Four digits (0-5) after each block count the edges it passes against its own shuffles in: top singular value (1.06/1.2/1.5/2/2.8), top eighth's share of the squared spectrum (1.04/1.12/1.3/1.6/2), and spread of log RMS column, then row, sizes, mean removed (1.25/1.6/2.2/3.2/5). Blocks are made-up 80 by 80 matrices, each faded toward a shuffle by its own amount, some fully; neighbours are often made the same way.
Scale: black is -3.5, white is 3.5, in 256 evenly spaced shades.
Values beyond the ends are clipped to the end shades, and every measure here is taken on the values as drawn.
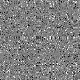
4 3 1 1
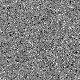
2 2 0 0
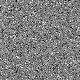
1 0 0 0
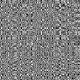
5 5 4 3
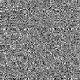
4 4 2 2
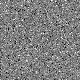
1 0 0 0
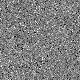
1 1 0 0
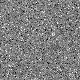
0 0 0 0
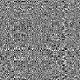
4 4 3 3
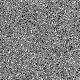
0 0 0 0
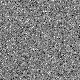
0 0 0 0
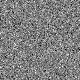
0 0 0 0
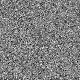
0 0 0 0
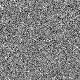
0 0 0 0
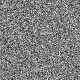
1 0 0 0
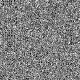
3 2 1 1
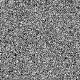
3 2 0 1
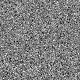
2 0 0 0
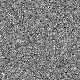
1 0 0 0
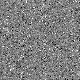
1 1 1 0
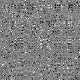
4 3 1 2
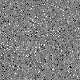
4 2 1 1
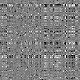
5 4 3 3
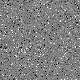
3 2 0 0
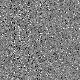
1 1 2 0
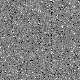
1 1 1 0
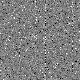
2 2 1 0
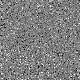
2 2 0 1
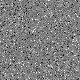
2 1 0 0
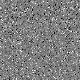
3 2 1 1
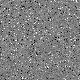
2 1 0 0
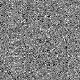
3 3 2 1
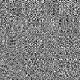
4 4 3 3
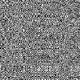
4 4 2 2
